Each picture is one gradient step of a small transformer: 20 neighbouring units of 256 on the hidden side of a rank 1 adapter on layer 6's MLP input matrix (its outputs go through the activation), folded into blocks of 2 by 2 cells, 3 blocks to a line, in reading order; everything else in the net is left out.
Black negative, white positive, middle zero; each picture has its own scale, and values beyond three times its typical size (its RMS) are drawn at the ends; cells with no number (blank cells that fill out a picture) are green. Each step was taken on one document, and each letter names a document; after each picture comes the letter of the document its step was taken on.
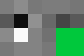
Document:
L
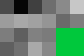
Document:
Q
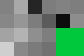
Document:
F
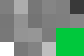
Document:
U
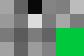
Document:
Q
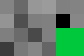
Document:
F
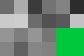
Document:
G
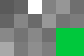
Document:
Q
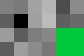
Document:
L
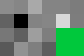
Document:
F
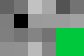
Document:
L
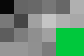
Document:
Q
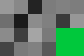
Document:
F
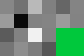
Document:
F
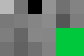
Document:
Q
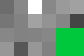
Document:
Q
